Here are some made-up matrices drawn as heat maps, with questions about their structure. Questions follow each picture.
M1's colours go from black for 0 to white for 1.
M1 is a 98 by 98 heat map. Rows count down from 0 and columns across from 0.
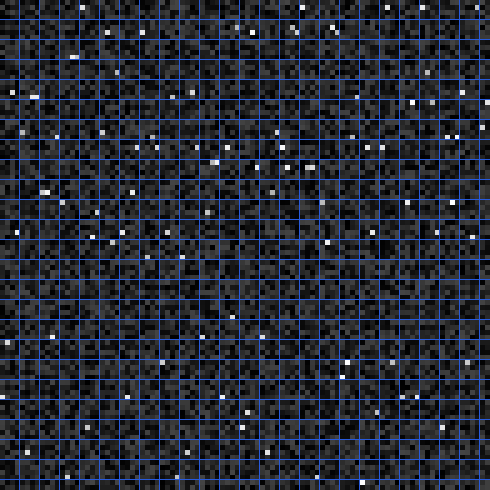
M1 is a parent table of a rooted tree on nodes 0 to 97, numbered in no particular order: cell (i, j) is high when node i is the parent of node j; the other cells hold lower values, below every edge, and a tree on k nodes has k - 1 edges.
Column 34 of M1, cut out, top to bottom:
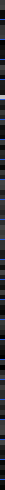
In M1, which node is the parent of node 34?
19
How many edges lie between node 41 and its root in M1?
6
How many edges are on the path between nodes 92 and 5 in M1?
3
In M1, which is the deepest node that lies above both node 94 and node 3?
47
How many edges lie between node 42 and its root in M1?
5
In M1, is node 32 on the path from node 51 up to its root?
yes
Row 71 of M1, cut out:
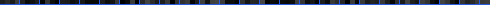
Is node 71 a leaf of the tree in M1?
yes
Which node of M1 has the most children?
29
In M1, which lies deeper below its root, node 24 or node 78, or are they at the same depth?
node 24
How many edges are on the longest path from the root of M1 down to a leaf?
32
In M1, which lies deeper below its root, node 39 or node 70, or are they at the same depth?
node 70
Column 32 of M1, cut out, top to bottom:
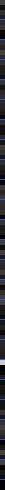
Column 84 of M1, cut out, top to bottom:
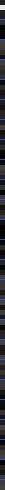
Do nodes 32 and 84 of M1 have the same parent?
no
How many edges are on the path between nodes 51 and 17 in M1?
6
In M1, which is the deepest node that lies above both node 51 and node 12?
40
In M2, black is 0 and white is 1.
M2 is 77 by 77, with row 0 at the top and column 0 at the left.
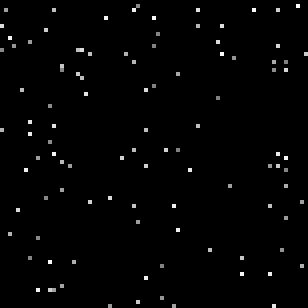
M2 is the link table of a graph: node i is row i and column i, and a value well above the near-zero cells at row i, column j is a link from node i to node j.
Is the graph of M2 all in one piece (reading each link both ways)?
no
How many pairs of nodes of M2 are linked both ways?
2
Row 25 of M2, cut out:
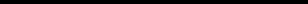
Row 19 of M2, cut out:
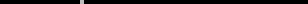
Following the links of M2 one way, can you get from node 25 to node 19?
no
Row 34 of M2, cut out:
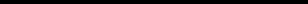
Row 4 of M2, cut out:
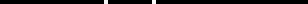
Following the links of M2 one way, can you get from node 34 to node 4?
no
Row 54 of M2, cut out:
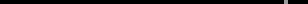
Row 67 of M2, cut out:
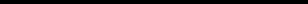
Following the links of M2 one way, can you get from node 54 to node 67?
yes
